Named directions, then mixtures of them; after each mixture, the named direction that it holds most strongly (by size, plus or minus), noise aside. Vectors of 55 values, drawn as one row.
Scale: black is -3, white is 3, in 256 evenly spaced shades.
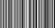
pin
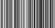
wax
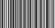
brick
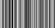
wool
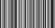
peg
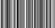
peg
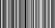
wax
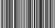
wax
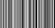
pin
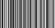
brick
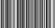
peg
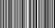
pin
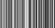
pin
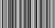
brick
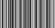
brick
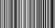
peg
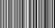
pin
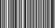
peg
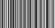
brick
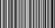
peg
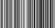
wax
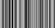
wool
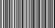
brick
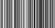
wax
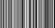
pin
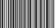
brick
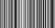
peg
